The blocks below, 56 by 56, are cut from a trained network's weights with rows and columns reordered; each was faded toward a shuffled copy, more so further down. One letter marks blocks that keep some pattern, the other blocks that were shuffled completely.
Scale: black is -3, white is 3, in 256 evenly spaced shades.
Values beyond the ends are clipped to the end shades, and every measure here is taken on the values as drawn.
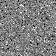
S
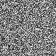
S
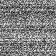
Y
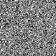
Y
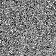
S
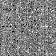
Y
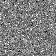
S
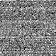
Y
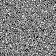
S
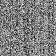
Y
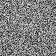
S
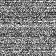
Y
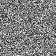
S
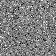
S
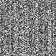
Y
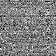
Y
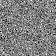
S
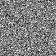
S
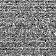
Y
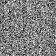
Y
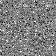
Y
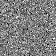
S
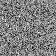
S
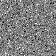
S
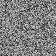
S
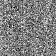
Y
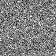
S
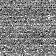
Y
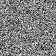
S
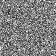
S
